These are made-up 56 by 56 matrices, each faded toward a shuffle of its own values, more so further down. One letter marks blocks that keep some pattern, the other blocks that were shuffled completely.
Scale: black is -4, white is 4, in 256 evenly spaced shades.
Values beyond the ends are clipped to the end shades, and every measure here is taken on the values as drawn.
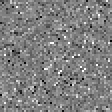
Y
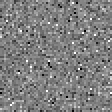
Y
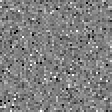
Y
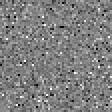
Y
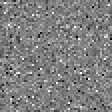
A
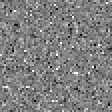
Y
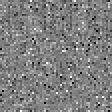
A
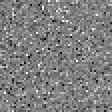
Y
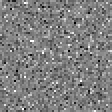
Y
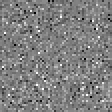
A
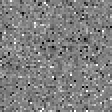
A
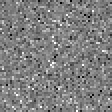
Y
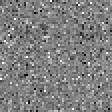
A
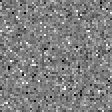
Y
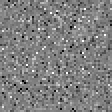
Y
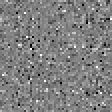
A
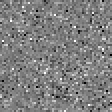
Y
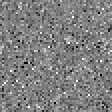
A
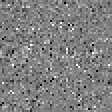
A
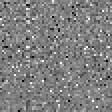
A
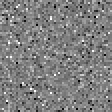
Y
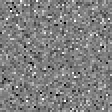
Y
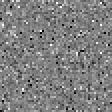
Y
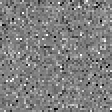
A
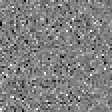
A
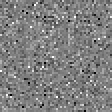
A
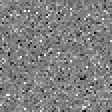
Y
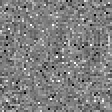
A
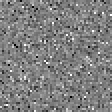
Y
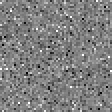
Y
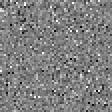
A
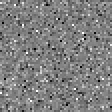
Y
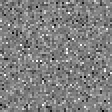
Y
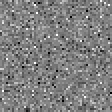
A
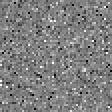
Y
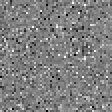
A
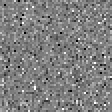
A
